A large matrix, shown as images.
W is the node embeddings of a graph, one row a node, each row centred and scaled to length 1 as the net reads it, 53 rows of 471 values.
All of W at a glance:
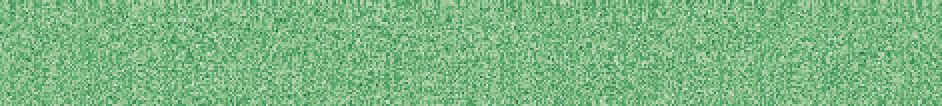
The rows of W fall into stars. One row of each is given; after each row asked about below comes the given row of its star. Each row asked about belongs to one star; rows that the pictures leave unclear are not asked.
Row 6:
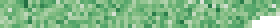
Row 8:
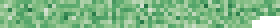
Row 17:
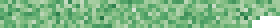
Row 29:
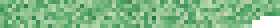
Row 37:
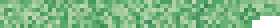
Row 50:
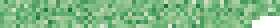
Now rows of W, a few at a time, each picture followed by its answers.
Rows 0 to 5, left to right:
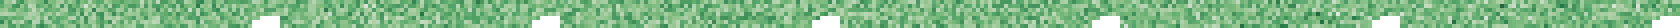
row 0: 8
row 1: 17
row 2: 17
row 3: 8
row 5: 29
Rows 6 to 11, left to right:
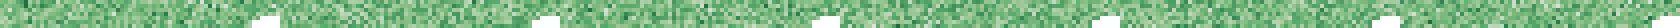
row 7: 6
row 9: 17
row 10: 37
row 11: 29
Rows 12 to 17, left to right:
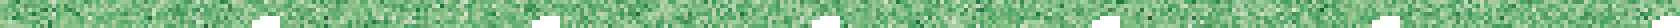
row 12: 50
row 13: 29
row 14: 50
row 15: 17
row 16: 37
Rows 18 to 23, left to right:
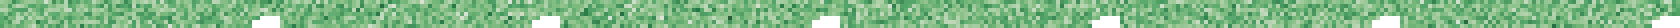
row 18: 17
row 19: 29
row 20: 29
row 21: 17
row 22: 50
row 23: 50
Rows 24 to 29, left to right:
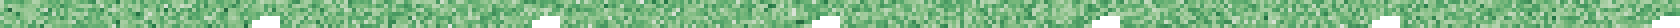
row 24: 37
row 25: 50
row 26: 6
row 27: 6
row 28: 29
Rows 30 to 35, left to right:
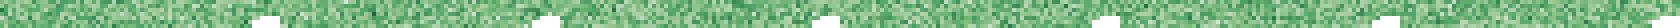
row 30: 29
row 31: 8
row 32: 17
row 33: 8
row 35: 50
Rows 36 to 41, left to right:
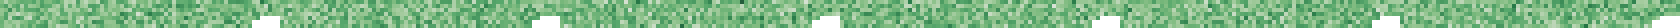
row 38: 17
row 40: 37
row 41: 8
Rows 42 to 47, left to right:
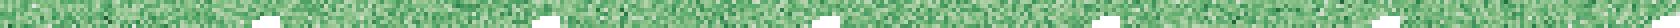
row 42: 17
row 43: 8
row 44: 8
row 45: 29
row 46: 50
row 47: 6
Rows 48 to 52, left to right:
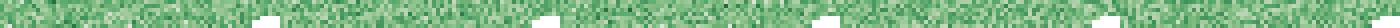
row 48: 17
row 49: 8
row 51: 50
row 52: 37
